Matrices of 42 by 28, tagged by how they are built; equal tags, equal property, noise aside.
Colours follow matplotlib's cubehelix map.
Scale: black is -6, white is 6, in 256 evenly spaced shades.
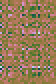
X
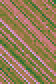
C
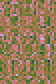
X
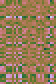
X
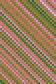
C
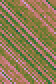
C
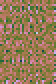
X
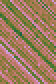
C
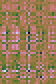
X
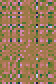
X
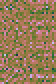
X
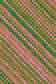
C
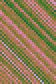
C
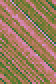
C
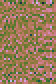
X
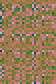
X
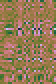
X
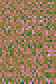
X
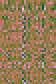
X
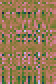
X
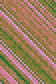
C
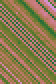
C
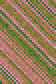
C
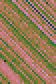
C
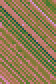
C
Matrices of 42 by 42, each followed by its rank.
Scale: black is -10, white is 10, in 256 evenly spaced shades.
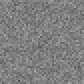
full rank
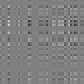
one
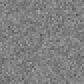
full rank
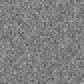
full rank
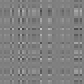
one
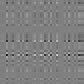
one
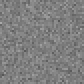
full rank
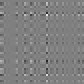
one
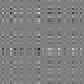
one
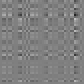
one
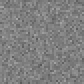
full rank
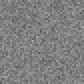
full rank
